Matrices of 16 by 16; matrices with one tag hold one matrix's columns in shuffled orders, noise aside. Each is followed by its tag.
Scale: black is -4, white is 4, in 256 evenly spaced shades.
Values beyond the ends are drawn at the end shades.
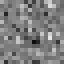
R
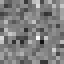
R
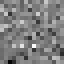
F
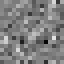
R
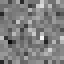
R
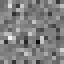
R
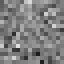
F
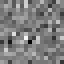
R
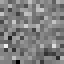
F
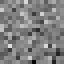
F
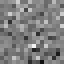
F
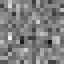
R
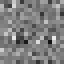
R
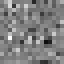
R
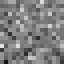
F
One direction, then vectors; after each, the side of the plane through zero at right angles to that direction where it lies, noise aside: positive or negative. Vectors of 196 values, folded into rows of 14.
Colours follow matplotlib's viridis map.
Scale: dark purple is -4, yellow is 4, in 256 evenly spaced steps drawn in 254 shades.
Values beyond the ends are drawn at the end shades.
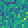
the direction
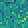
positive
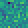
positive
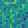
negative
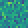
negative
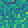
positive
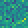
positive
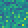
positive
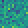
positive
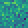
negative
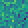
negative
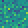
positive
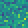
positive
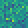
negative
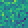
negative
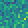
positive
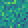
negative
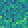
positive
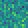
positive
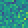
positive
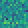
positive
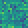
negative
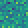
positive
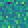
positive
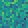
negative
